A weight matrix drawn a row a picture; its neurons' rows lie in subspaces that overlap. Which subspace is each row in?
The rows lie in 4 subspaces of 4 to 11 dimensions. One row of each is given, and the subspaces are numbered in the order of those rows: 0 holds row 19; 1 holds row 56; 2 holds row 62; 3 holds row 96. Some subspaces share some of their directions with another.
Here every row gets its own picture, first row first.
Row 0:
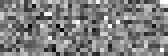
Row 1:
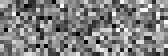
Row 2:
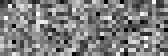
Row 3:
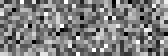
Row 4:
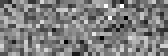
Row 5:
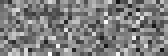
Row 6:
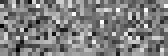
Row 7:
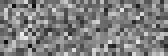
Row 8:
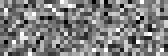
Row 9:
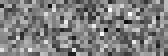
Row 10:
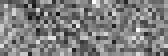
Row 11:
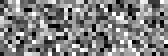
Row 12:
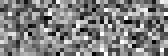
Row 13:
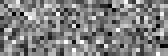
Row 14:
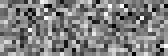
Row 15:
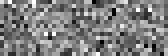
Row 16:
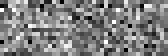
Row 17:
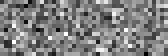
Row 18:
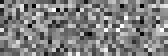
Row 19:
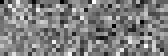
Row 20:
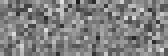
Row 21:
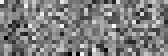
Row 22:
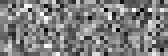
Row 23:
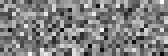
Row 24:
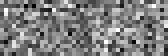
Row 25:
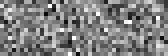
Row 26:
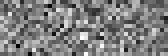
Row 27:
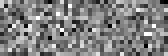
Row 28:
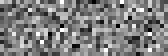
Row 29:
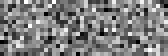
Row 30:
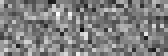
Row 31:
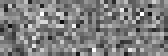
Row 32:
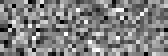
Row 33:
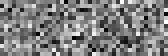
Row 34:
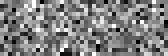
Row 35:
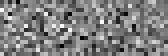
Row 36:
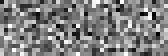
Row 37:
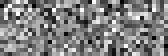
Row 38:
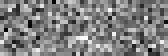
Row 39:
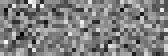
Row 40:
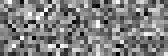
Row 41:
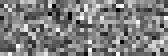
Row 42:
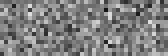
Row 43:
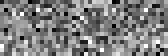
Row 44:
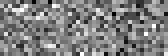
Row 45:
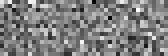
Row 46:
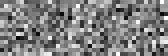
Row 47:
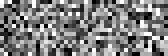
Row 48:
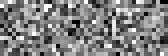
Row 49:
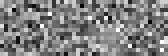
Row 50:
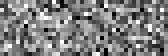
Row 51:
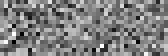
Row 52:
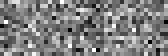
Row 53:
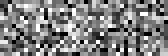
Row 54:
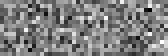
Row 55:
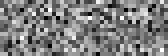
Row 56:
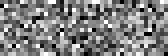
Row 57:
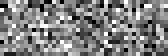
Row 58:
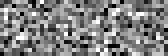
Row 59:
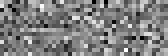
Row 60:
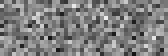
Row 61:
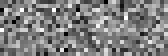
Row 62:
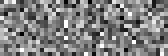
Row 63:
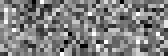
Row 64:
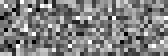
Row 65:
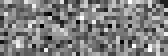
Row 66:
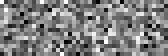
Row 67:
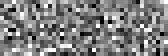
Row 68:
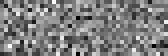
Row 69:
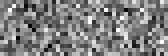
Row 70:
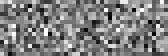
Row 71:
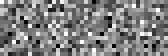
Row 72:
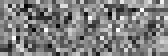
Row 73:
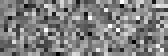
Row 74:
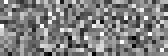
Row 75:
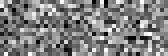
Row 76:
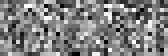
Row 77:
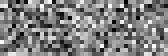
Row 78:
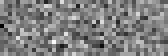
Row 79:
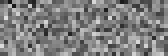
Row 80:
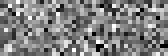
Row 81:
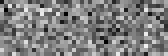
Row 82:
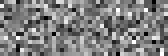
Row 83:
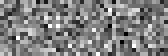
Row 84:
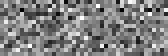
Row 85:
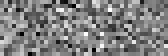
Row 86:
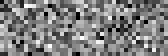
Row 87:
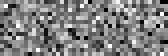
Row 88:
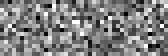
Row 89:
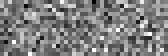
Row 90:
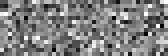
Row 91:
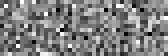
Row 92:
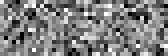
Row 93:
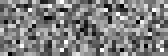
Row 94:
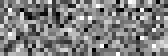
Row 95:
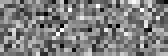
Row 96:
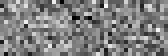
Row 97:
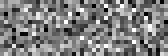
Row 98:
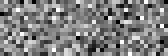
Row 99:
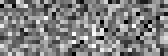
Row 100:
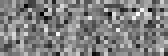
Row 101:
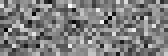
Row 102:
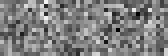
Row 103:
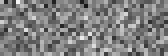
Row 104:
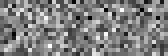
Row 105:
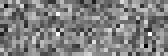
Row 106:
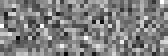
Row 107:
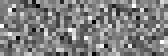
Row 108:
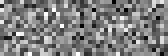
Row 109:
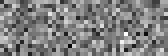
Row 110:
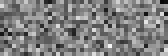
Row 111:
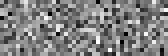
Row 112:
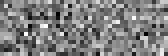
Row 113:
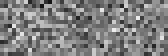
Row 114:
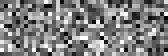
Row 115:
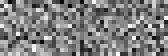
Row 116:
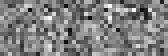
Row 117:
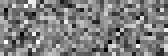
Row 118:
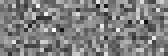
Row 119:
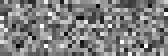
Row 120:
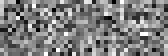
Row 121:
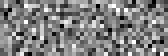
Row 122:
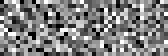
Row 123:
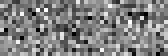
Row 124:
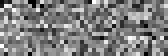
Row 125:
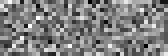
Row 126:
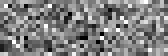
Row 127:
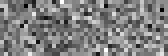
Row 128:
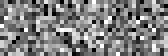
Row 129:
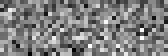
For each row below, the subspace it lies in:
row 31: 0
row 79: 3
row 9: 2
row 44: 1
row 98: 1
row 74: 2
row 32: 0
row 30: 1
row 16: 3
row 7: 3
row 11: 2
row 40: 2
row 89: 3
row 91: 1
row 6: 1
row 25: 2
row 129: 2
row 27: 1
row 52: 2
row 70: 3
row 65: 1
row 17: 0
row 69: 2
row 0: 1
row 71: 0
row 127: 3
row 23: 2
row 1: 0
